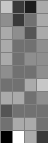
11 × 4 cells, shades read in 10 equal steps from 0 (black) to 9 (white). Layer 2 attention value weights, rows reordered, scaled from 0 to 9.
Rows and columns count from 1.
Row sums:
16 17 20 19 20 18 21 21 15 20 17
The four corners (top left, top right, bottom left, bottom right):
7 6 0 2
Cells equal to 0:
1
